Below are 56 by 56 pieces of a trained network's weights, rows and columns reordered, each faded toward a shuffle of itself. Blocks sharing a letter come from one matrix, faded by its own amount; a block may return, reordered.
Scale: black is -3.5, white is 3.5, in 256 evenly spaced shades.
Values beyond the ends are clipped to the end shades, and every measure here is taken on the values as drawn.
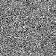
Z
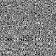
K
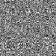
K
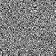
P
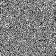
Z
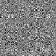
K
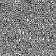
K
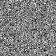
Z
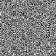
P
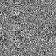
P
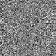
P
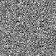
P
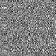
K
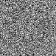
Z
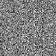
P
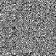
P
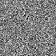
Z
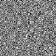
P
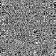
K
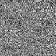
K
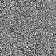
P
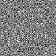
K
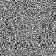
P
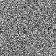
Z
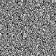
P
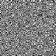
K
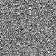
Z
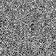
Z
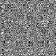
K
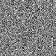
Z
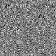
P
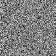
Z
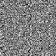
P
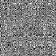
K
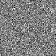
Z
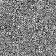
Z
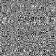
K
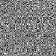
K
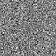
P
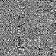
K
